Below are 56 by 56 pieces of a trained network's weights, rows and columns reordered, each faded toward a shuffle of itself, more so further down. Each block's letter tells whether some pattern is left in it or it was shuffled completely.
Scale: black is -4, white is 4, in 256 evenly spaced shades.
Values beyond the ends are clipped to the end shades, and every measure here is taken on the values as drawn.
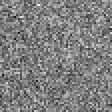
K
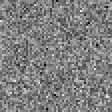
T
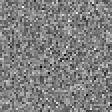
T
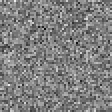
K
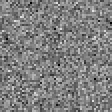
K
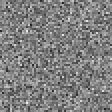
K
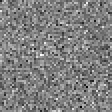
T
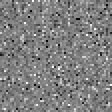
K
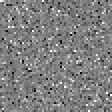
K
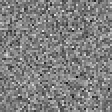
K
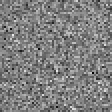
K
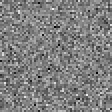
K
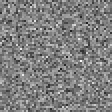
T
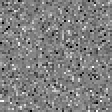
K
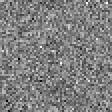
T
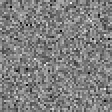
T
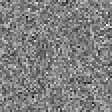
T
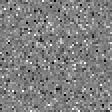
K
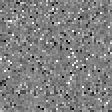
T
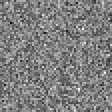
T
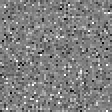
K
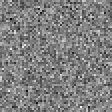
K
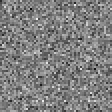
K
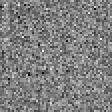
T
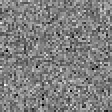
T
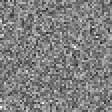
K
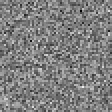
T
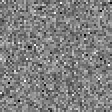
K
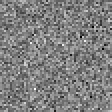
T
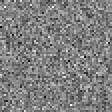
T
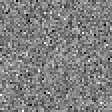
K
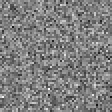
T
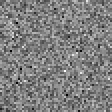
K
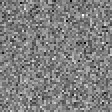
K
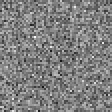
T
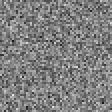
K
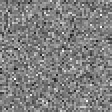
T
